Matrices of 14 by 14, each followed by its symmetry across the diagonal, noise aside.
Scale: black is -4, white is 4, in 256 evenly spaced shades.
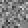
antisymmetric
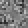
symmetric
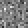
neither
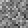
symmetric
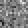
antisymmetric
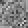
symmetric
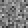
neither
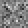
antisymmetric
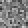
antisymmetric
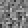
neither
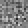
antisymmetric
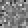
symmetric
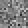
antisymmetric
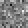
neither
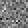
neither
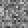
neither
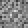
symmetric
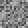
symmetric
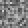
symmetric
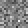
neither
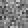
antisymmetric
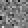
neither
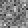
symmetric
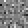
antisymmetric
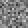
antisymmetric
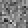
neither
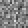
neither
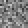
antisymmetric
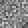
symmetric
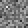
symmetric
